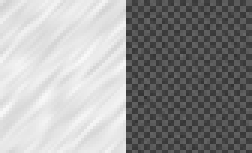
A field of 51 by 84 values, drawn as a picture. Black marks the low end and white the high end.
The table splits into one row of 2 panels. Panel 1,1: very high, slanting up to the right, faint in contrast. Panel 1,2: low, checkered.
